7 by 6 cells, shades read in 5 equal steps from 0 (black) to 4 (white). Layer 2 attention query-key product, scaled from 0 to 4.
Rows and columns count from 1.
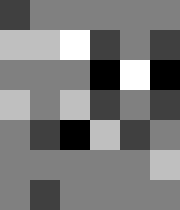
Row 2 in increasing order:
1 1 2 3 3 4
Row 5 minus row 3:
0 -1 -2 3 -3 2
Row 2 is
3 3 4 1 2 1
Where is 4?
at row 2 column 3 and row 3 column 5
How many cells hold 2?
23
